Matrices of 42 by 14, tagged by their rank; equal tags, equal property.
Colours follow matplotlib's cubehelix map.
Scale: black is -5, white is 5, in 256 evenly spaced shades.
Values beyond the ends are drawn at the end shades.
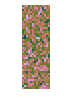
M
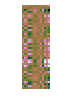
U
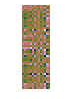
U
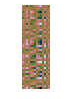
U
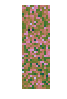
M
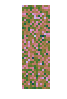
M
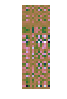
U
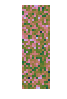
M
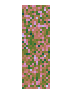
M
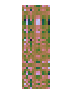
U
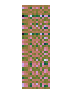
U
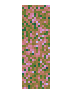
M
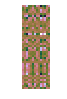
U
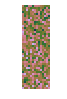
M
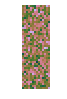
M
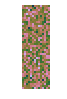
M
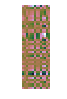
U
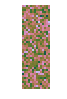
M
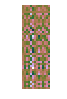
U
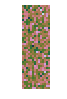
M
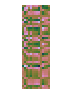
U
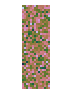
M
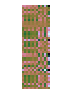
U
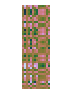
U
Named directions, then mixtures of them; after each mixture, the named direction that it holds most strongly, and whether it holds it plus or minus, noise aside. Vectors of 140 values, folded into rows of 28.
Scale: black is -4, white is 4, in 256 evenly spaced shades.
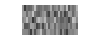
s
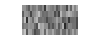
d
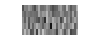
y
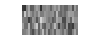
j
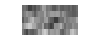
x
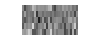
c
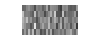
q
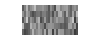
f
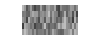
f, minus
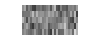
f, minus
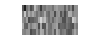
j, plus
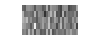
q, plus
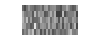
q, plus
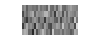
q, minus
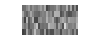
d, minus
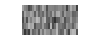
y, minus
